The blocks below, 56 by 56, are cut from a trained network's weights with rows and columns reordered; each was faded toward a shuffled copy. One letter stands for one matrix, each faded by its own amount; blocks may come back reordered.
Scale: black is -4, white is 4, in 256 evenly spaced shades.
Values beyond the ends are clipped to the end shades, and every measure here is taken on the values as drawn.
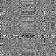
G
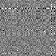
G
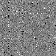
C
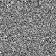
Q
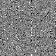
C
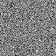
Q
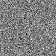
Q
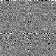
G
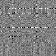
G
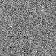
Q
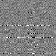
G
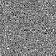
Q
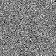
Q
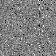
C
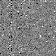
C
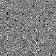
C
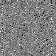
C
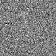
Q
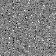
C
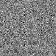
Q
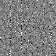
C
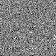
Q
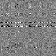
G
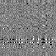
G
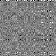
G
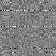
G
